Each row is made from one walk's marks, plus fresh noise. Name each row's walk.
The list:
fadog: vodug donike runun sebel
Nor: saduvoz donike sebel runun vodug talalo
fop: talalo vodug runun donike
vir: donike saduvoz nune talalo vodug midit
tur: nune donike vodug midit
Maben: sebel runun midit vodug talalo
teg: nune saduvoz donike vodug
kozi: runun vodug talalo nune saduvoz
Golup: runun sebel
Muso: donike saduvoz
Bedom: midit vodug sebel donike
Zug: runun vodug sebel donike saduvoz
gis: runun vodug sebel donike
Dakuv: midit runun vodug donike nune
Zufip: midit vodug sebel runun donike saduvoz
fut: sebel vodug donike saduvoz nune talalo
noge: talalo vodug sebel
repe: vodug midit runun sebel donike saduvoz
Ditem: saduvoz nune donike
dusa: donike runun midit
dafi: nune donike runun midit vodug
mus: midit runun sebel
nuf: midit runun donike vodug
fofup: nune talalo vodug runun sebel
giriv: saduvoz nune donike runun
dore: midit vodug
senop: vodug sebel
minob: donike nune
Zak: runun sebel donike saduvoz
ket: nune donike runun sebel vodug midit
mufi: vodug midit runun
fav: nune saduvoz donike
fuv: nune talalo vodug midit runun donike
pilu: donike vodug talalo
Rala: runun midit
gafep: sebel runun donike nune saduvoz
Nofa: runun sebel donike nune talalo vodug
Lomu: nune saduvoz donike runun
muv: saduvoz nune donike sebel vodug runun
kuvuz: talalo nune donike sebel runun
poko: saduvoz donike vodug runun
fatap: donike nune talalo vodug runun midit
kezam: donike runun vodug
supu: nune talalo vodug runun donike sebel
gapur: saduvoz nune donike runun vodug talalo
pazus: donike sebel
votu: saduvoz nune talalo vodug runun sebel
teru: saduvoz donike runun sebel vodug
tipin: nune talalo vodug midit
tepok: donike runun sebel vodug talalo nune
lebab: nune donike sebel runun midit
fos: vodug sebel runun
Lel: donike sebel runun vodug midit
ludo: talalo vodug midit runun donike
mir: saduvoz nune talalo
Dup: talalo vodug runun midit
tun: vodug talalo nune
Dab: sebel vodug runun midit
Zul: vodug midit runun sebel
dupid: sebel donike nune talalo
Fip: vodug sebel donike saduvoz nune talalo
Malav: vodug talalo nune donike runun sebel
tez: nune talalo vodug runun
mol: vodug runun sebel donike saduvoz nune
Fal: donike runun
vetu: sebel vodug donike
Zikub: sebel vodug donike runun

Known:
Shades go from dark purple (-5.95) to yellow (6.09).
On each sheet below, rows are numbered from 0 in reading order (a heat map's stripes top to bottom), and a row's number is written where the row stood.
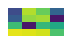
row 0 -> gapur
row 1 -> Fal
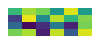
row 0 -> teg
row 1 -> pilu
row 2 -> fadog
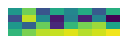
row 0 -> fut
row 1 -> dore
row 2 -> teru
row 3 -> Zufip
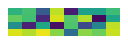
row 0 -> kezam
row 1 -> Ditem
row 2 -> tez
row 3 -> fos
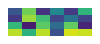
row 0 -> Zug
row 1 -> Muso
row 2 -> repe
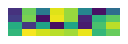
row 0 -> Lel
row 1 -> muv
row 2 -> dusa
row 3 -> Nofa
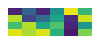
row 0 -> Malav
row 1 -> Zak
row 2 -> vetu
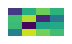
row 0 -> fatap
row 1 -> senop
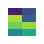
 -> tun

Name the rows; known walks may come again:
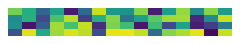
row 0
Rala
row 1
Golup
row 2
Malav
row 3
fadog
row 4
giriv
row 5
tez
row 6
dusa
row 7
pilu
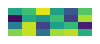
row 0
fos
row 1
Zikub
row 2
Zug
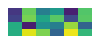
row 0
Lel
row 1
minob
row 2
Fip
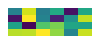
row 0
muv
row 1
teru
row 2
fofup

